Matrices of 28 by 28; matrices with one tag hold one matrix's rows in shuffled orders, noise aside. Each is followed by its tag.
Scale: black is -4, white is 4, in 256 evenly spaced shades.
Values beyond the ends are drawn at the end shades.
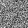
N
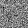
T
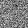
N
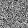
T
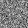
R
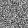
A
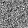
T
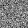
T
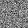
A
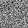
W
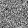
R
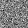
T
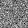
N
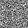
T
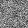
N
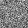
R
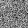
N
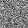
T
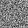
A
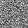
T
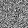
A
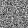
T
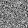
R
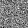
T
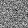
N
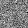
N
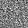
W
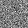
A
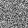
N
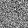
A
